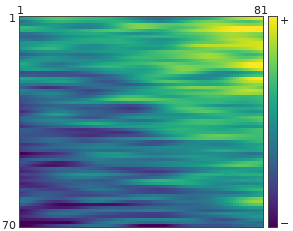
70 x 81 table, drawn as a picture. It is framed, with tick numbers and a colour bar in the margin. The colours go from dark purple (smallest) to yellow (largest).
Ninth with the lowest average: bottom left. Grain: streaks across. Slope: up to the top right. Ninth with the highest average: top right.
